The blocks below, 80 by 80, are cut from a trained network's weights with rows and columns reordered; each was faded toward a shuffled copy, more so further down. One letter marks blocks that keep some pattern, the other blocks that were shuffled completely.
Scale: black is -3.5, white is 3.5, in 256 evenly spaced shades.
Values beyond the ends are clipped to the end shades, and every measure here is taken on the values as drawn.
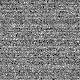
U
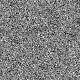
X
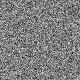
X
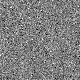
X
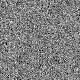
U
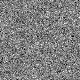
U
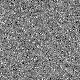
X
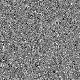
U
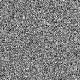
U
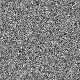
X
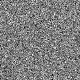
U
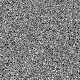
X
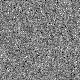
X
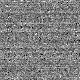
U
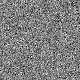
X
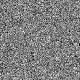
U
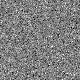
X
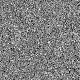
X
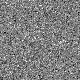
X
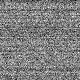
U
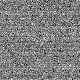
U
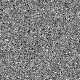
X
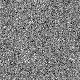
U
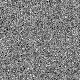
X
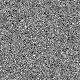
X
